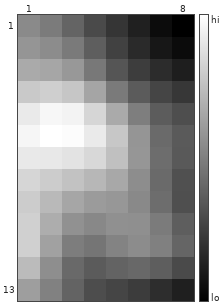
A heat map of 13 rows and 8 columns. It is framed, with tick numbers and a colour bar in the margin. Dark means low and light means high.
Ninth with the lowest average: top right. Lone odd cells: none. Slope: up to the left. Average level on the scale: 50%. Ninth with the highest average: middle left.
